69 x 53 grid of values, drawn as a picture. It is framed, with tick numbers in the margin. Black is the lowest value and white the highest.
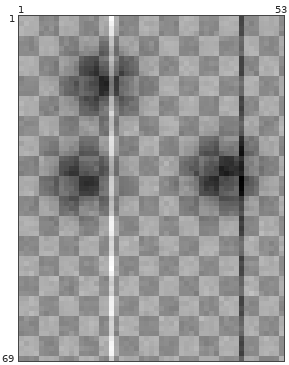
Ninth with the lowest average: middle right. Dips: three. Odd lines: columns 19 and 45.
